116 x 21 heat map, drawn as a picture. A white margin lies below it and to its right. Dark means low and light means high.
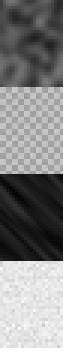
It is made of 4 by 1 panels. Panel 1,1: low, blotchy. Panel 2,1: high, checkered. Panel 3,1: very low, slanting down to the right, faint in contrast. Panel 4,1: very high, fine-grained, faint in contrast.
